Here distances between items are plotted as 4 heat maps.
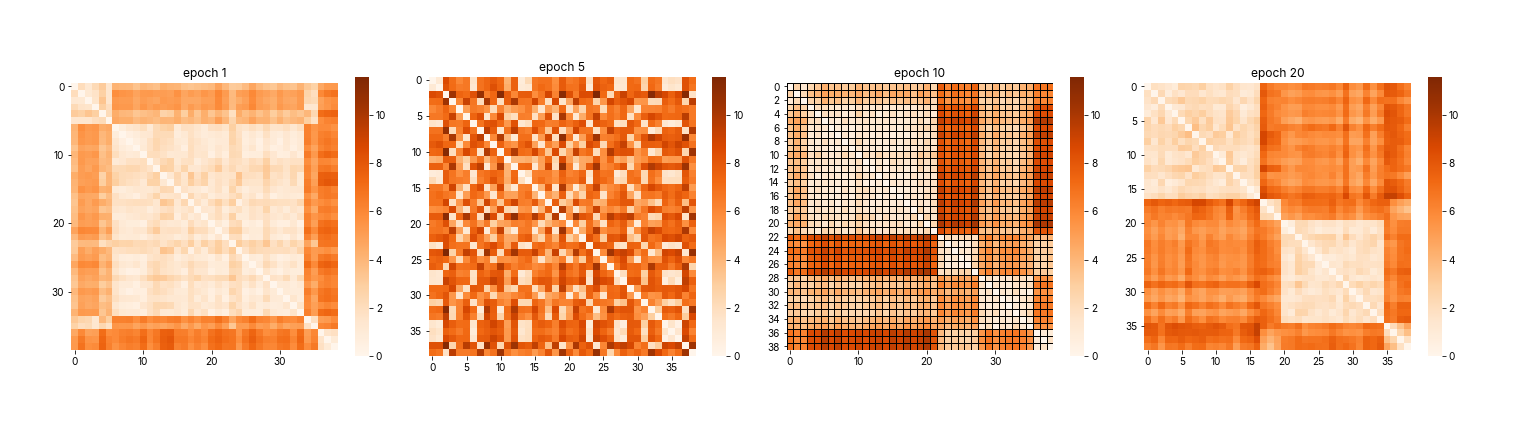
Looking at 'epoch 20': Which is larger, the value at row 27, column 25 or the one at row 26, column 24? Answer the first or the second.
the second
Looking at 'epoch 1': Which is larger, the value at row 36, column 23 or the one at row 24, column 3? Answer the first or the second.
the first
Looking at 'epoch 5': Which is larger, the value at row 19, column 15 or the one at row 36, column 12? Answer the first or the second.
the first
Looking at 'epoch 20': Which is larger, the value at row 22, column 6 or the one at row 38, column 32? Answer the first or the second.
the second
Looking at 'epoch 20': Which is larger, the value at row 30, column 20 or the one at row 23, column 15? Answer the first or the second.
the second
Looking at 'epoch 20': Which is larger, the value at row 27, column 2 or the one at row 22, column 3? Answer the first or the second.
the first
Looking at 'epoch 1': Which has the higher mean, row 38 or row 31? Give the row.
38
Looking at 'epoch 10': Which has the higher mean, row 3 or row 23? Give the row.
23
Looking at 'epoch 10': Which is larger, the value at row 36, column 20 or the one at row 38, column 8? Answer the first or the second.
the first
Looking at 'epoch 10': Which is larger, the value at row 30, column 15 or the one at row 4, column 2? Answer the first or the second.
the first
